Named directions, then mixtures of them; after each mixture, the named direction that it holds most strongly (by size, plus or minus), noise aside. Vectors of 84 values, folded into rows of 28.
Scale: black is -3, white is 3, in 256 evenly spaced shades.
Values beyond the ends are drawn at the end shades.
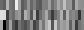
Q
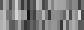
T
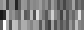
Q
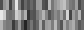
T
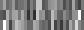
Q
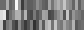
Q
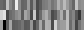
Q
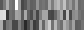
Q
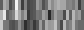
T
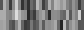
T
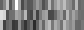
Q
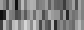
Q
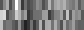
T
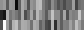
Q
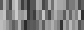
T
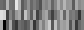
Q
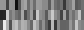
Q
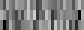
Q
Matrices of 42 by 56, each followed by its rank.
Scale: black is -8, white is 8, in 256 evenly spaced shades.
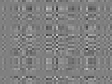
two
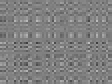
two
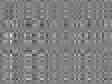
two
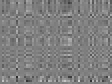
two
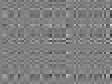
two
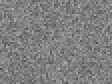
full rank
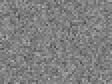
full rank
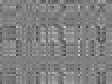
two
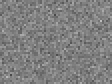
full rank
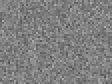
full rank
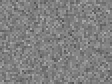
full rank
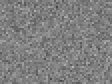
full rank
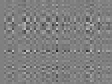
two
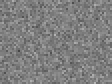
full rank
